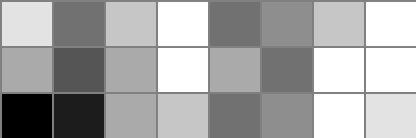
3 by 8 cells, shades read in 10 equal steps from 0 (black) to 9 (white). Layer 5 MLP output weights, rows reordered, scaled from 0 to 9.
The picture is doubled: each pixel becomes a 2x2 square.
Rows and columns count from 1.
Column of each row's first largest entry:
4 4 7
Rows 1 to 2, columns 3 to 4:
7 9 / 6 9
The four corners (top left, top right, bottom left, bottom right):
8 9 0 8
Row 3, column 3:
6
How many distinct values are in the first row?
5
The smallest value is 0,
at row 3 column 1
